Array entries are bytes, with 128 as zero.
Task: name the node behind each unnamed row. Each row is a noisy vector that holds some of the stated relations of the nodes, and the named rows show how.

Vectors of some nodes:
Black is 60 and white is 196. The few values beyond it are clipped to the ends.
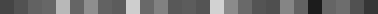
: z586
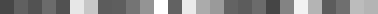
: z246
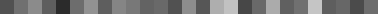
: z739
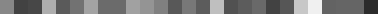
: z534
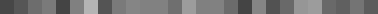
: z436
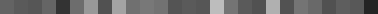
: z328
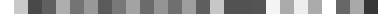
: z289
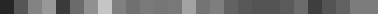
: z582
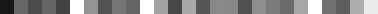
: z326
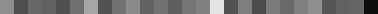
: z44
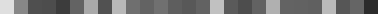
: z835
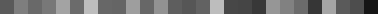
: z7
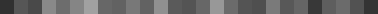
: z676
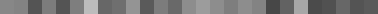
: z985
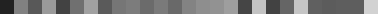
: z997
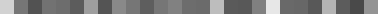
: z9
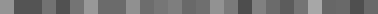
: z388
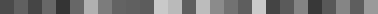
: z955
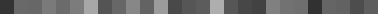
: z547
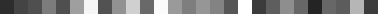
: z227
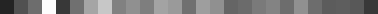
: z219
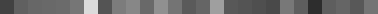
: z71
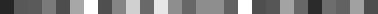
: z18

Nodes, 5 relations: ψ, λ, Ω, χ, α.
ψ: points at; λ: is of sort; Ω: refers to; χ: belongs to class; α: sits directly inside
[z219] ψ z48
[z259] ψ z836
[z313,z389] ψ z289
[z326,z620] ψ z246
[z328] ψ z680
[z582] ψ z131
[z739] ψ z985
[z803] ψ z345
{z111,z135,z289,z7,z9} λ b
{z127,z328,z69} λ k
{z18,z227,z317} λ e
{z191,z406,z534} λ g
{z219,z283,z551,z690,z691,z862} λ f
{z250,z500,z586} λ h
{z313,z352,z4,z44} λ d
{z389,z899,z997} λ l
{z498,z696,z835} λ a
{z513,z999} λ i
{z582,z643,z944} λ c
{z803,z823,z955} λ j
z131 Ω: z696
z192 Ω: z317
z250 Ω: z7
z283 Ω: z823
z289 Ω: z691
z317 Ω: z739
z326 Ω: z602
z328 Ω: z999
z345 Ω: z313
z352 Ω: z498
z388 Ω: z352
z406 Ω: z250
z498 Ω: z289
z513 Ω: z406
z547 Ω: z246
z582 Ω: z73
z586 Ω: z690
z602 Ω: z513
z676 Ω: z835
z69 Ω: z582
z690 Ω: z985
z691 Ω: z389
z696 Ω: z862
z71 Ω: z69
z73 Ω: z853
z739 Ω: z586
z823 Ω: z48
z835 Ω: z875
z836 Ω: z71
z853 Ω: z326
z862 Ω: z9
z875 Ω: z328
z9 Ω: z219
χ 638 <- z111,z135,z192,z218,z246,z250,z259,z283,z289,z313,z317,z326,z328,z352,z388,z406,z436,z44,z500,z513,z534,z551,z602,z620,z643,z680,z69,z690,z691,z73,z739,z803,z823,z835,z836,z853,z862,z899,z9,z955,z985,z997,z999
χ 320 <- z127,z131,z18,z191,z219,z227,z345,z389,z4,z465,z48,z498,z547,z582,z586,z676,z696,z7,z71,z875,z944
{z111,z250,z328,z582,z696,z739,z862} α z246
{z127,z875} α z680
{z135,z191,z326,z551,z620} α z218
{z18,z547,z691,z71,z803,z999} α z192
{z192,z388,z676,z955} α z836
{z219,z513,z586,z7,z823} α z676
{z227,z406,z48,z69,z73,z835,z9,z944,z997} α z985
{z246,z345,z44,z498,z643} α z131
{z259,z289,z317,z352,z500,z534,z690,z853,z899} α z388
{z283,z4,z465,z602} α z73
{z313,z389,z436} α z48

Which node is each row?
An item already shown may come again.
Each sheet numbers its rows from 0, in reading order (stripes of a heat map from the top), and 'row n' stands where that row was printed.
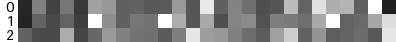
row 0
z389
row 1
z326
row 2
z862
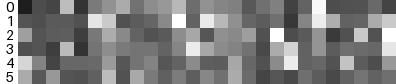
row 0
z944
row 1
z246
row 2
z823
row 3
z862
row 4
z9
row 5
z69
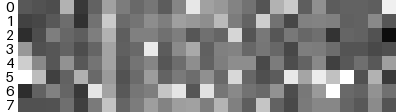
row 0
z862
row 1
z999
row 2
z127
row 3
z500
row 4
z836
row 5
z289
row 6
z620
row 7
z999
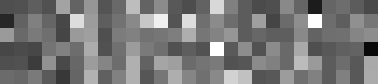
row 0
z586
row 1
z620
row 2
z73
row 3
z4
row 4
z691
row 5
z317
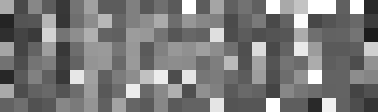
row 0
z313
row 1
z944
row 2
z191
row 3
z283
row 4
z690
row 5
z620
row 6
z500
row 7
z696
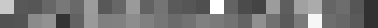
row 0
z352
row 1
z259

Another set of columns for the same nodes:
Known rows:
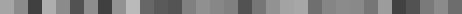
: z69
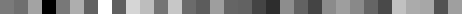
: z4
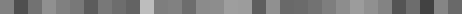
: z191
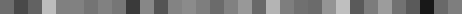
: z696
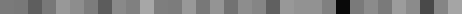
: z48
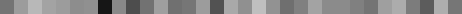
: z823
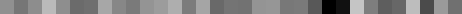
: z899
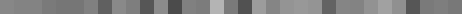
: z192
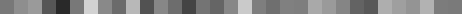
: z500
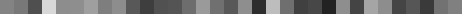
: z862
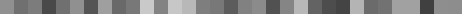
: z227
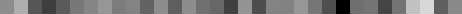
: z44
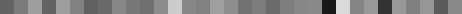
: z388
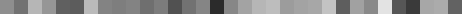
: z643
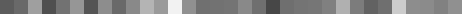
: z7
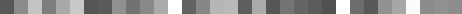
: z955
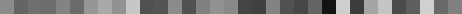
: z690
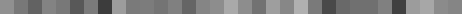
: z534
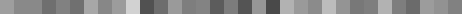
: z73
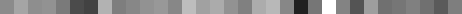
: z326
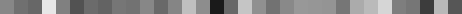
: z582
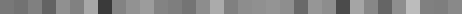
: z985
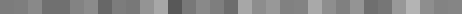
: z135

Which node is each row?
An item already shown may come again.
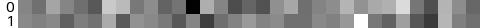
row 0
z739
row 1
z835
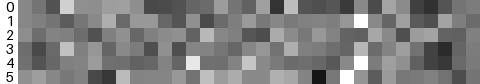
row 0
z862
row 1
z835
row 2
z317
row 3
z696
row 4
z498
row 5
z326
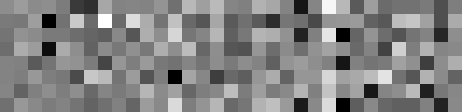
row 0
z326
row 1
z4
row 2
z246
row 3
z513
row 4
z48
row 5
z739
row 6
z944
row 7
z246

